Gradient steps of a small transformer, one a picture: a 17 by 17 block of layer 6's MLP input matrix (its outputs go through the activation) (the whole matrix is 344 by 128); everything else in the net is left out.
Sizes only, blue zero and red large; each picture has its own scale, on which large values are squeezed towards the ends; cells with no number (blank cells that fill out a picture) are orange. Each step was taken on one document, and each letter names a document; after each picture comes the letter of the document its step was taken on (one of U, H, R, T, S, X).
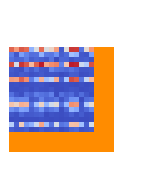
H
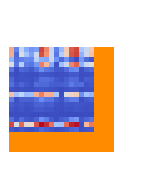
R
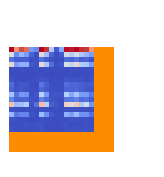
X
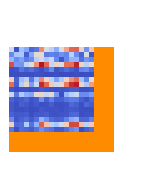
R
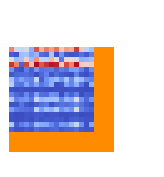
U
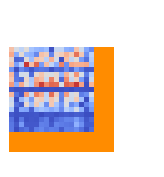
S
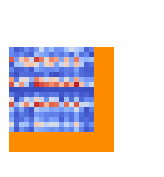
U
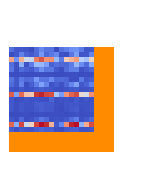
R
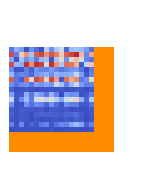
S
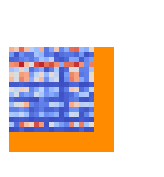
H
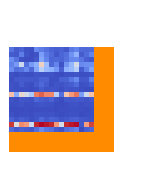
R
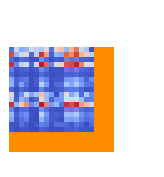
X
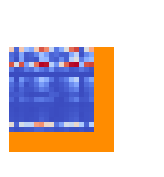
R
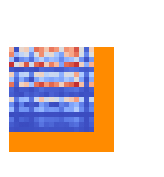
S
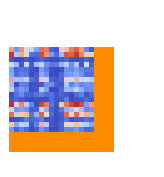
X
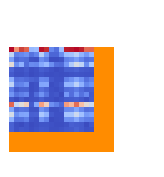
X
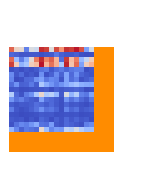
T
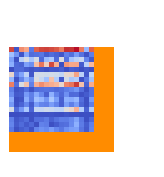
S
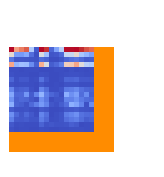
X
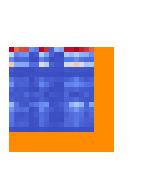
X
